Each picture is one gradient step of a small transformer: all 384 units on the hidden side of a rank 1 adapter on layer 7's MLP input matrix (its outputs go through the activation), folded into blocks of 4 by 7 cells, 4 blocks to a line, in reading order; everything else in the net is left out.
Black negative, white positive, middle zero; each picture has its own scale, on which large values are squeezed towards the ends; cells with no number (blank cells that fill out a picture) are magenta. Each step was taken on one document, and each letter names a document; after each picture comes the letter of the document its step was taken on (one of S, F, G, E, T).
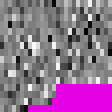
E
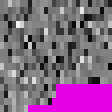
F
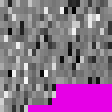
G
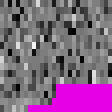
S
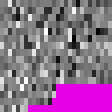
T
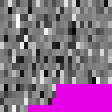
T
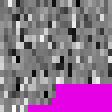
S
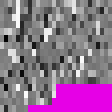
T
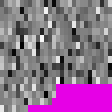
S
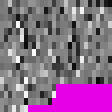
T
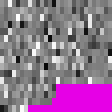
E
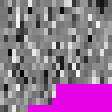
T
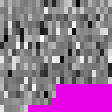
S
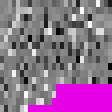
F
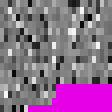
G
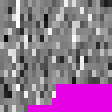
T
